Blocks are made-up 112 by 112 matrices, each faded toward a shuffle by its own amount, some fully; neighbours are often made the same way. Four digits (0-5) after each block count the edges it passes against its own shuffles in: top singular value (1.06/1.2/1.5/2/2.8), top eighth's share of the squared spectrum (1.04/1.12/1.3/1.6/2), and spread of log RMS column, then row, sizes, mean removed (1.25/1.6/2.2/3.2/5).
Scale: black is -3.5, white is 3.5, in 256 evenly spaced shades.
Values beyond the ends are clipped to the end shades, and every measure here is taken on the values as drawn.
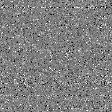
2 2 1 2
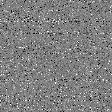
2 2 1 2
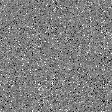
1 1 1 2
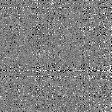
2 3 3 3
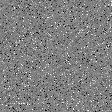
0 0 0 0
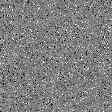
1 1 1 1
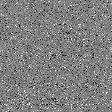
1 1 0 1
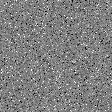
0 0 0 0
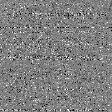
2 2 2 3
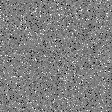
2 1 0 0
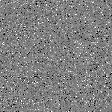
3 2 0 1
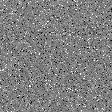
2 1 0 0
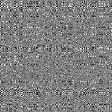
5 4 3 4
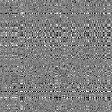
5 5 3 4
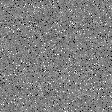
2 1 0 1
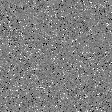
1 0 0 0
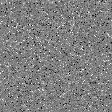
3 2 0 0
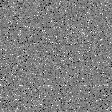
3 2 0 1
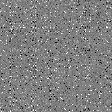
4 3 2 1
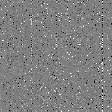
4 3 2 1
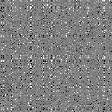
5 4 3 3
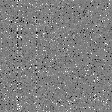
4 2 1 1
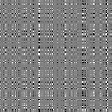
5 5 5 4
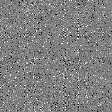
4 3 2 1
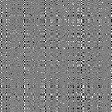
5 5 4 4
